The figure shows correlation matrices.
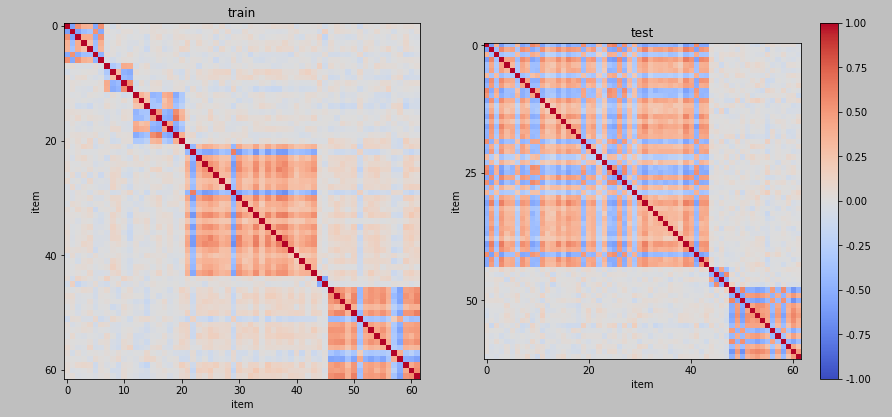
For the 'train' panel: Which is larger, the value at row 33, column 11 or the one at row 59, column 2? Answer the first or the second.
the second
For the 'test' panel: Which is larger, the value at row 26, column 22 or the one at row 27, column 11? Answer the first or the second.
the first
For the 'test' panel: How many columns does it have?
62
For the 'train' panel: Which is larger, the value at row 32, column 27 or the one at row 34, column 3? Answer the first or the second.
the first
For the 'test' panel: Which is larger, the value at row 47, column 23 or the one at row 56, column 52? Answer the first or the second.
the first
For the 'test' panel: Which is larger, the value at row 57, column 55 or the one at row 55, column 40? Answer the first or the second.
the first
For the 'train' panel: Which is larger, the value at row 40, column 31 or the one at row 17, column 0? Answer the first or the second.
the first
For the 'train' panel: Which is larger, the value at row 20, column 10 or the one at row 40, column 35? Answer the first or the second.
the second
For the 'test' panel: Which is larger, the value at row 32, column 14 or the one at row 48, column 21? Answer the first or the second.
the first
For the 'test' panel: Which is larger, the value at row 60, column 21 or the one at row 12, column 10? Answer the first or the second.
the first
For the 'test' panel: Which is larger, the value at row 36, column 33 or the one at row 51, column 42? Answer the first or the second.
the first
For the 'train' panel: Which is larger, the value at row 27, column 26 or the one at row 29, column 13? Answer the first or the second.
the first
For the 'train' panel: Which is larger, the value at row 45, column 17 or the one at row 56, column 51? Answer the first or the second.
the first
